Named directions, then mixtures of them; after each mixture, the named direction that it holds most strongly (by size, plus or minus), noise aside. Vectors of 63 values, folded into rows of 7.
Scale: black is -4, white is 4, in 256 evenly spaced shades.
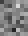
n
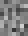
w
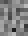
w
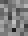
w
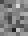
n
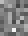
n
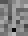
w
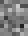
w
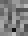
w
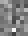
n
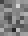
n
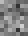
n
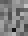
w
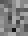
n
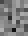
n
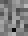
w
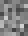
w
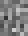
w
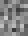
w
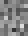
w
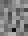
w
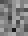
n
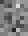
n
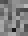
w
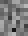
w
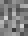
w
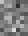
n
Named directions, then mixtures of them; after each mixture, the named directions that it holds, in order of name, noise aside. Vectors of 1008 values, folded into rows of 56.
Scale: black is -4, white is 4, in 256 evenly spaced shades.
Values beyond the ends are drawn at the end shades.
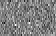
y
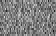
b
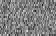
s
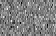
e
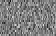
e, s, y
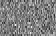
y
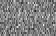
b, e, s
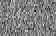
b, s, y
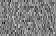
s, y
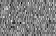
e, s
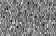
b, e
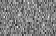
b, e, y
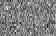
b, e, y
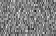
b, s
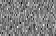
e, s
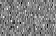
e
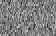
e, s, y
